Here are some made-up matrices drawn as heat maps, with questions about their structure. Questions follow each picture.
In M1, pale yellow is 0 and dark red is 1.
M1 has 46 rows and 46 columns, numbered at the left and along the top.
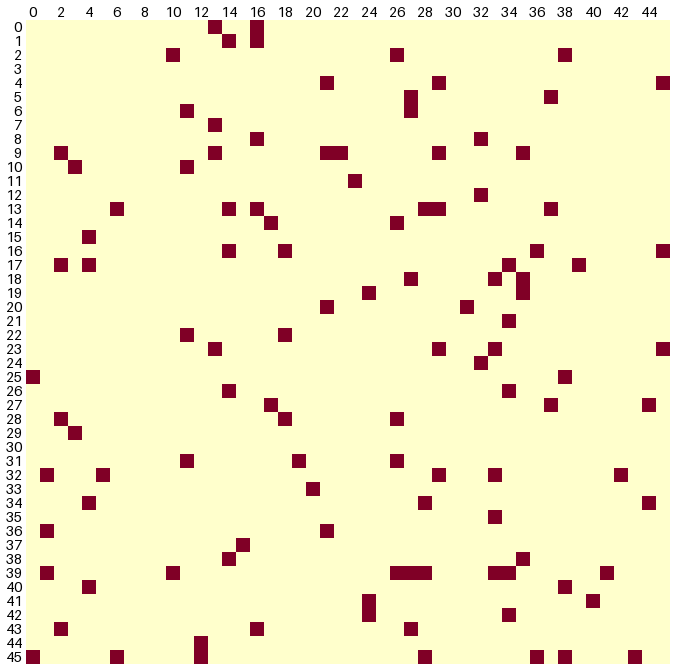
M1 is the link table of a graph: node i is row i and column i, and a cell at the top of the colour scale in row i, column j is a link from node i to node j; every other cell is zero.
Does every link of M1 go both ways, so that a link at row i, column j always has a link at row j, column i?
no
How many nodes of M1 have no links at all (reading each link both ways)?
1
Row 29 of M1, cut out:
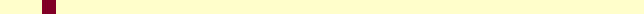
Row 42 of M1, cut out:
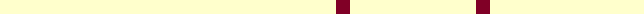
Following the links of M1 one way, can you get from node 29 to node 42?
no
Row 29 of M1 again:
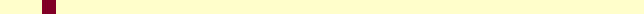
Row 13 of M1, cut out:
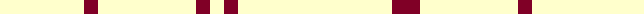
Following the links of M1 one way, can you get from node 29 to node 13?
no
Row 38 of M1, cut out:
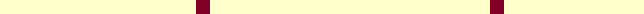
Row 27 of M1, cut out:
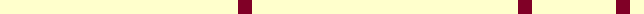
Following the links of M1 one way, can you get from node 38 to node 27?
yes
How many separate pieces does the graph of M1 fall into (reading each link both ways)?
2
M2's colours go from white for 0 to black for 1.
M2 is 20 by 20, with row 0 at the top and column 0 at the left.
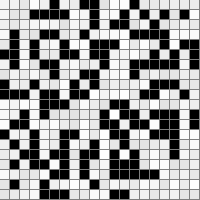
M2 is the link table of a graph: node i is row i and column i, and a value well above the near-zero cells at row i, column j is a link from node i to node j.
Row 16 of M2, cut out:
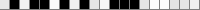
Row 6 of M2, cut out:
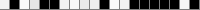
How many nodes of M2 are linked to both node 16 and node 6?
3
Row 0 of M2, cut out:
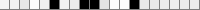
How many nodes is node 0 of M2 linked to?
4
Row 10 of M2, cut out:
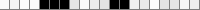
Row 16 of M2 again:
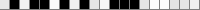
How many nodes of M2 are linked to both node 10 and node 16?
4
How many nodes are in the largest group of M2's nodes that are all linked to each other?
4
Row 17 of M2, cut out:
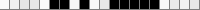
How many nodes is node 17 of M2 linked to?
8
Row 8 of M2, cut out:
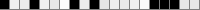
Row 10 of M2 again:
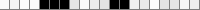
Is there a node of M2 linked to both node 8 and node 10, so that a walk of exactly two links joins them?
no
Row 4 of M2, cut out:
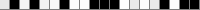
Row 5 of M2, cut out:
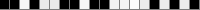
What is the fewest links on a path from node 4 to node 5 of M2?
2
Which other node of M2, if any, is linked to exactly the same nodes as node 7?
node 0
